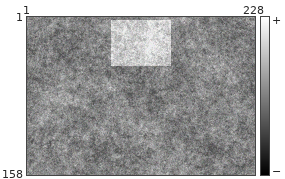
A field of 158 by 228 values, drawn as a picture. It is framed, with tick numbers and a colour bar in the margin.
There are no regular stripes. The ninth with the highest average is the top middle. An odd patch, higher than its surroundings, sits in the top middle. The values are skewed, with a long tail toward high values.
